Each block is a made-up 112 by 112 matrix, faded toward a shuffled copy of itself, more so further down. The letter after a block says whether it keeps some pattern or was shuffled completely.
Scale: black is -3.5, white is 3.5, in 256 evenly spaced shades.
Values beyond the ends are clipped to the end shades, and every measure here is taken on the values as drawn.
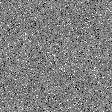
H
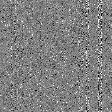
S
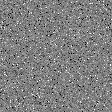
H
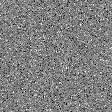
H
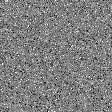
H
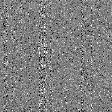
S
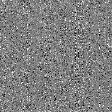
S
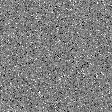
H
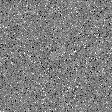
H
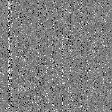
S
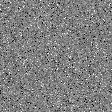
H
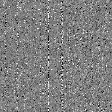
S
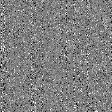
S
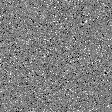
H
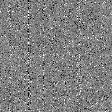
S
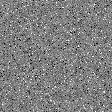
H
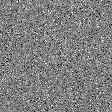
H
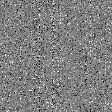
S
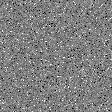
H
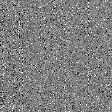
S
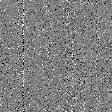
S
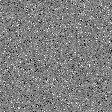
H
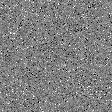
H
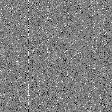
S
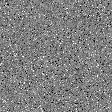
H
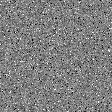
H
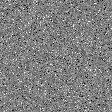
H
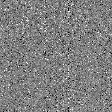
S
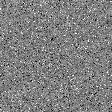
H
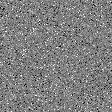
H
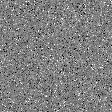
H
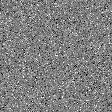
H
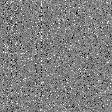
S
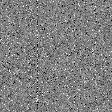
S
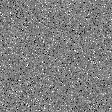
H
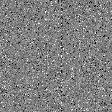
S
